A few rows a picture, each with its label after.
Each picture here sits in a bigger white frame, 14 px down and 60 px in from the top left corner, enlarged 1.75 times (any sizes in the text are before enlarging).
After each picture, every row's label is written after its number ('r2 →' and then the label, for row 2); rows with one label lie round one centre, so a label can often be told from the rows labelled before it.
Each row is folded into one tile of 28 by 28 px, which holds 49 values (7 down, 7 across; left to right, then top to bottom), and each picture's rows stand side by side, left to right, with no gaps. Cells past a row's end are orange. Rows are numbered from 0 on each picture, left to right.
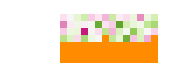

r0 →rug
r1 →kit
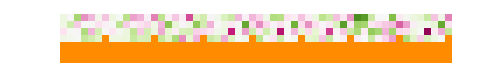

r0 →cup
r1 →cup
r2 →kit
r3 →rug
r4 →rug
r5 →rug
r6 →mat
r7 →rug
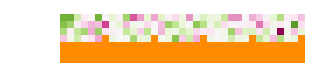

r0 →mat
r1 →cup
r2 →kit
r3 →cup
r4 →rug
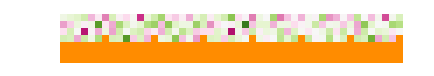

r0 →rug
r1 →kit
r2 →kit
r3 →rug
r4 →cup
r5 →cup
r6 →kit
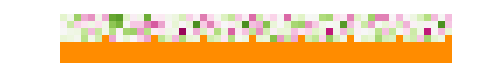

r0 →cup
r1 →mat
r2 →rug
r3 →rug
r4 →kit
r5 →rug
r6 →cup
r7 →rug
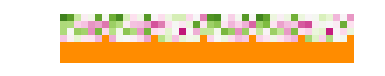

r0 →mat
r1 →mat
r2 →rug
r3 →mat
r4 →mat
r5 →rug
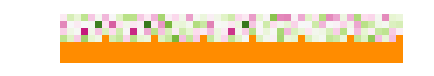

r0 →rug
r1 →rug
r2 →kit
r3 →rug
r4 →cup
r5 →cup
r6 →kit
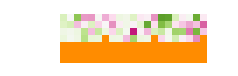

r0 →cup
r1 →rug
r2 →mat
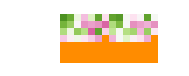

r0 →mat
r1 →mat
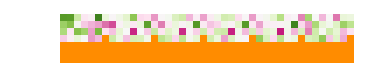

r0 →mat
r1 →rug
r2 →rug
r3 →rug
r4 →rug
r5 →kit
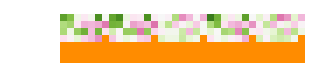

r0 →mat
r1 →mat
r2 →cup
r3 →mat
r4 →cup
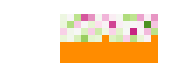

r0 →cup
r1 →rug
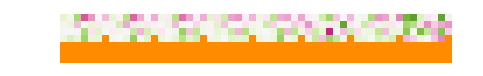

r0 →cup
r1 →cup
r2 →cup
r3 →cup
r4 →cup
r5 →rug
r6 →cup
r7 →mat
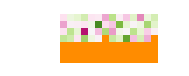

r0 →rug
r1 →kit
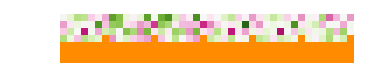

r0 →rug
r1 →mat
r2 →mat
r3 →rug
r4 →rug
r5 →cup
